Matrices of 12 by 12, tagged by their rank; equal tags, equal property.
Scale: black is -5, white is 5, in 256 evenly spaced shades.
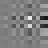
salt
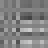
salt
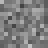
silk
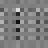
salt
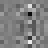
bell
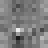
bell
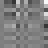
salt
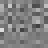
bell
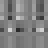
salt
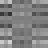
salt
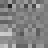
bell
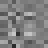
bell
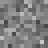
silk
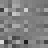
bell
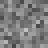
silk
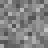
silk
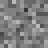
silk
